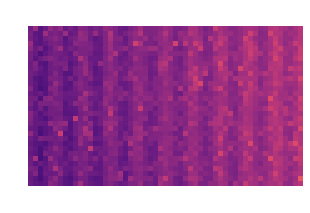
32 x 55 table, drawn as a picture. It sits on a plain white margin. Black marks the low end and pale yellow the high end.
Average level on the scale: 40%. Slope: up to the right. Stripes: upright, repeating 10 times.
